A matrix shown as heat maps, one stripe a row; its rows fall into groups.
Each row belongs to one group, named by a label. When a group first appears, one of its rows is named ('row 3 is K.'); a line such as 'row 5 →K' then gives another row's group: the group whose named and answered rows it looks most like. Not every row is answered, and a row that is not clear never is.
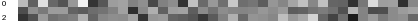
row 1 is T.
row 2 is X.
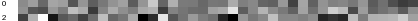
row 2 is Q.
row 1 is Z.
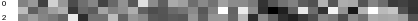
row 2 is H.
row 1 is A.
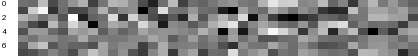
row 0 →X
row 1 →Q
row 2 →H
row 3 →Z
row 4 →T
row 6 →Q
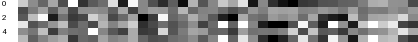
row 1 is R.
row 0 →H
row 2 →Q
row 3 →A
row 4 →Q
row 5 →A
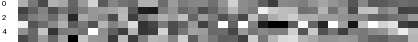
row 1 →X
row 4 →Q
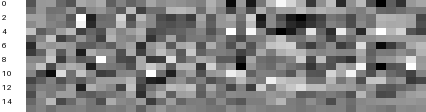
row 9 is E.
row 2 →H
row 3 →H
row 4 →A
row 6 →T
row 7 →R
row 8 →Q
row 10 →Z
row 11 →X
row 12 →R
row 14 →Q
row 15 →T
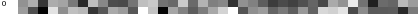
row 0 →E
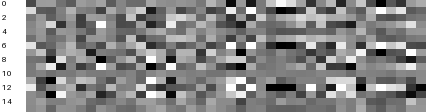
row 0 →T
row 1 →A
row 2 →R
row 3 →Q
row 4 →E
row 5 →R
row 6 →A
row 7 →E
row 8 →Z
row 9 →Q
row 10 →T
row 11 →Z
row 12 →A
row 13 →Z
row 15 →E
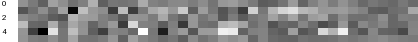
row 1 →R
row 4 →Z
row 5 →H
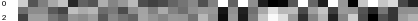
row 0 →A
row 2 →T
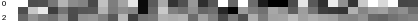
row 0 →A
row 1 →Q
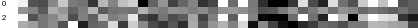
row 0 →A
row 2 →A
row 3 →H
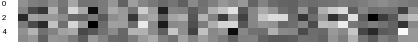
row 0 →H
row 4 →E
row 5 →E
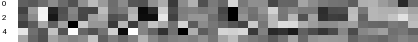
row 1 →Q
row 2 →Q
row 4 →H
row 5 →Z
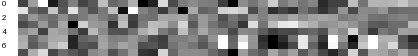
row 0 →Q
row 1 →H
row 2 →R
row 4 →E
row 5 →A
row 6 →A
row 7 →Q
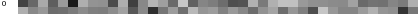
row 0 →R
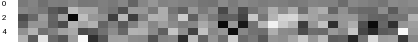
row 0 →T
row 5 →X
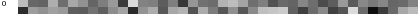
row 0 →H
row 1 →T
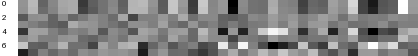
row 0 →E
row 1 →E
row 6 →A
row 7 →X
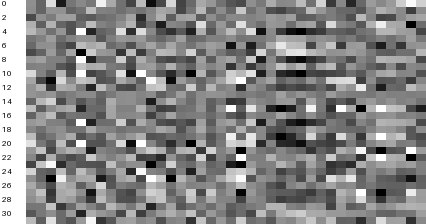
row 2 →T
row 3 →X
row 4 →H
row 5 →X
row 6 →T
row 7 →R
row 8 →H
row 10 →H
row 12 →E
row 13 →X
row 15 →A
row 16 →Q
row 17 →H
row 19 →A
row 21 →E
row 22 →X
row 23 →Q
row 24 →H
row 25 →Z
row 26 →Z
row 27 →E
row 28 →E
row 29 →Q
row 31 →X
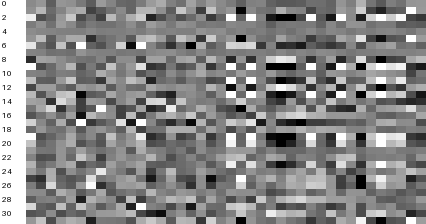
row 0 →E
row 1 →E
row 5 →E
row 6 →H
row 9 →A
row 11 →A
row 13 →A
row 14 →Z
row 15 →Q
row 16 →R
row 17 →H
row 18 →R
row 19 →A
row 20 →A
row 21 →H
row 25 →X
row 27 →Z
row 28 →R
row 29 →H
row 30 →X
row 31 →E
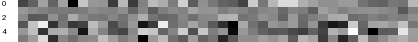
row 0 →R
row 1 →X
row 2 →Z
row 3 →Q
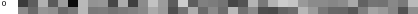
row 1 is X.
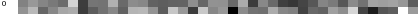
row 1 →E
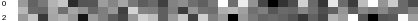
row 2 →E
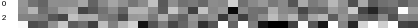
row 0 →Z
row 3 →A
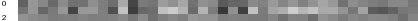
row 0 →R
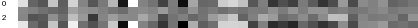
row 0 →H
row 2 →Z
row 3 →H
